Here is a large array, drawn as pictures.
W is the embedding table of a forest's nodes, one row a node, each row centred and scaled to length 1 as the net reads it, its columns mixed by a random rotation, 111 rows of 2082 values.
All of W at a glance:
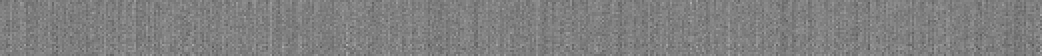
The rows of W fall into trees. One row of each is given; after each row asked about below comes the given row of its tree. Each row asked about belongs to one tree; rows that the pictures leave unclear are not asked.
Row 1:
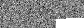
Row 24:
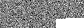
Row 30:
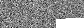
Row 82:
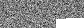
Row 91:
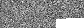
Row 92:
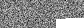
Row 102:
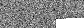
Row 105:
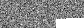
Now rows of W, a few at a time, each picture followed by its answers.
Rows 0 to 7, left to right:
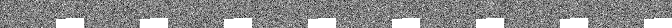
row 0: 92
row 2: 92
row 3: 82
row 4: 30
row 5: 1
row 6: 1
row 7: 82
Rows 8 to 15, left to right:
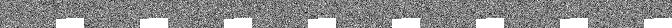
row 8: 30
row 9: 24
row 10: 1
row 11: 1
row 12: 24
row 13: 1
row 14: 92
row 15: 102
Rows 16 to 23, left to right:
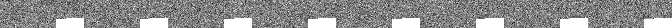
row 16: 30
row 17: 102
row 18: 1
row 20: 82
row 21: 24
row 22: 102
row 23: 91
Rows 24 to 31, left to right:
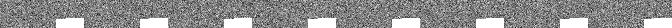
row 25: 24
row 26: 1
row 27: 92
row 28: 102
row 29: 91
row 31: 24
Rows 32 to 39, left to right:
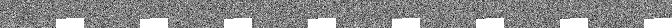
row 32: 82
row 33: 82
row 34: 102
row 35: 1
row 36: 24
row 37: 102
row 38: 102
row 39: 92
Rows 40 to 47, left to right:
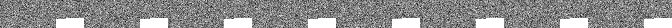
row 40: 82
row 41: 91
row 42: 1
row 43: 82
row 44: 24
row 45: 1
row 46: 92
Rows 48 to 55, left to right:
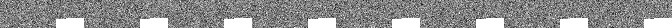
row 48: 91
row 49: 92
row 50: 91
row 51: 82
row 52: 24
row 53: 102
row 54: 24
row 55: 105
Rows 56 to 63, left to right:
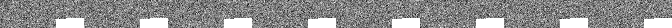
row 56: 1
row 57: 1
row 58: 105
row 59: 91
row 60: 92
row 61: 24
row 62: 1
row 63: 91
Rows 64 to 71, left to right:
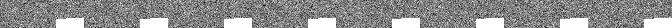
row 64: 105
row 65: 30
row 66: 91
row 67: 91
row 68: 24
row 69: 24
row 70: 91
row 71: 1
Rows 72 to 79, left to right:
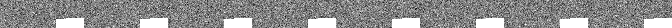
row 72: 102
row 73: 82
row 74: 1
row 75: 102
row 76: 91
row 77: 24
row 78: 105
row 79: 82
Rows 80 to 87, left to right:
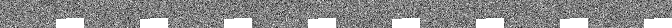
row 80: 30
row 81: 102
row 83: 105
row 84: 92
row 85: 102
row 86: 30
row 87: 82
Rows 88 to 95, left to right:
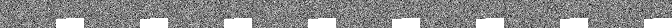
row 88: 91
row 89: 91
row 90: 91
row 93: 92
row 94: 92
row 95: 102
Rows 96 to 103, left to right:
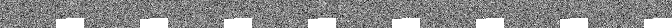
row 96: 1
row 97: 102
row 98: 30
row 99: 1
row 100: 92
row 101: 102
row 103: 24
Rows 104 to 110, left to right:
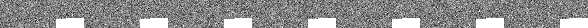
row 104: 24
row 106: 30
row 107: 91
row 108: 91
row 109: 91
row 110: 24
